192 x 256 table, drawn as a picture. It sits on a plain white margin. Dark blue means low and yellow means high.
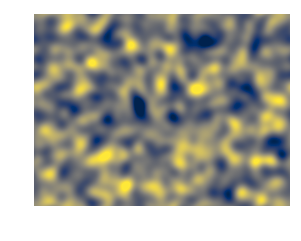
The histogram is bell-shaped. No single row or column stands out from its neighbours. The field is smooth, with broad soft blobs. Overall the values sit about 50% of the way up the scale. The halves do not mirror each other. No seam splits the table. There are no lone odd cells.
